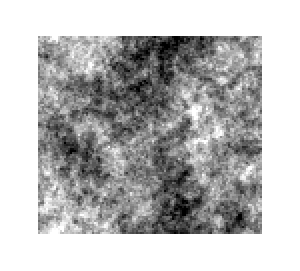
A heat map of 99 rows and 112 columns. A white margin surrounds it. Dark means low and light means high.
No single row or column stands out from its neighbours. The top middle is the ninth with the lowest average. There is no overall slope. There are no regular stripes. On average the colour sits 50% of the way up the scale.
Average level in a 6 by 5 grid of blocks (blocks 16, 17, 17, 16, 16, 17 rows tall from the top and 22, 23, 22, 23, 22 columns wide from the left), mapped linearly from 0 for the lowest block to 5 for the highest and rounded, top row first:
44014
42133
32243
23243
43223
54212
